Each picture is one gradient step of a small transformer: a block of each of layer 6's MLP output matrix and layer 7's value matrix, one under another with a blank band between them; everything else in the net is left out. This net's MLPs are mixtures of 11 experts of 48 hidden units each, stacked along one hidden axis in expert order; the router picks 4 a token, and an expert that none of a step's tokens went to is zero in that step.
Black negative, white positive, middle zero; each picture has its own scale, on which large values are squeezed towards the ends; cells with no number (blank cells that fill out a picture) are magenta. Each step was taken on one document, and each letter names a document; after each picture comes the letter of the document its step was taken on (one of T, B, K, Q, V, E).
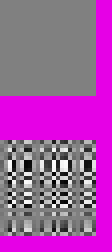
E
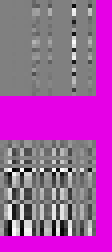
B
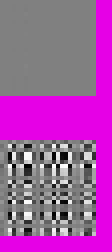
E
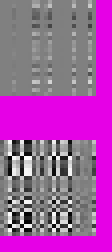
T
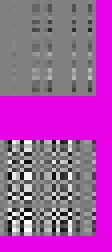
T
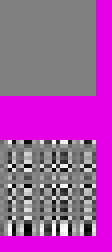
E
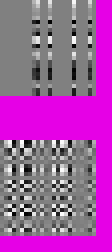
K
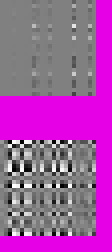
B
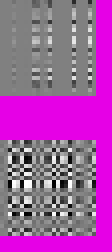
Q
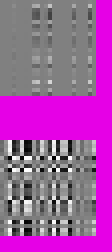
T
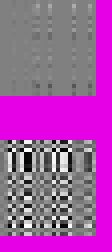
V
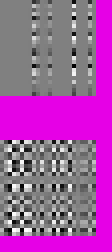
B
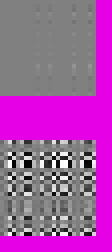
E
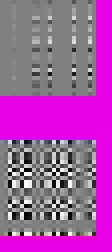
Q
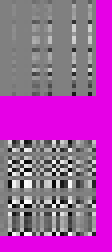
Q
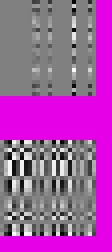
B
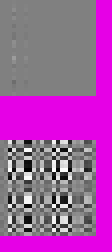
V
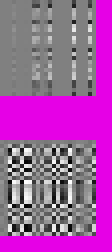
Q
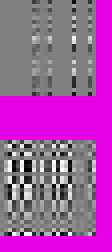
B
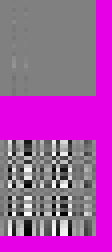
V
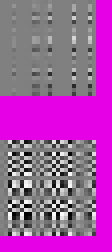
Q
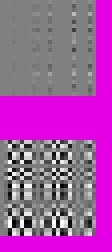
B
